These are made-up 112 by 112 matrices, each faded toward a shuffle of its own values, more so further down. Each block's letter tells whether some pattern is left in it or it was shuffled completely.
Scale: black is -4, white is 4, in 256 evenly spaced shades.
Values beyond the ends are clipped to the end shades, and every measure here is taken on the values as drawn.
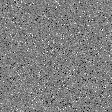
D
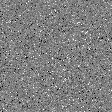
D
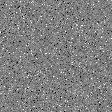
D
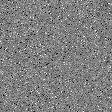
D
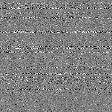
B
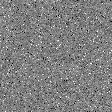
D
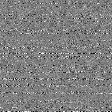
B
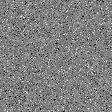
D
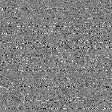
B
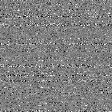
B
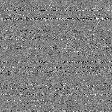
B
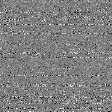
B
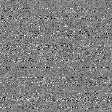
B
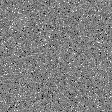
D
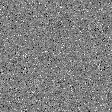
D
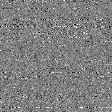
B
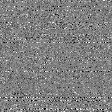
B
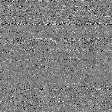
B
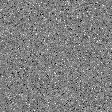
D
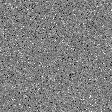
D
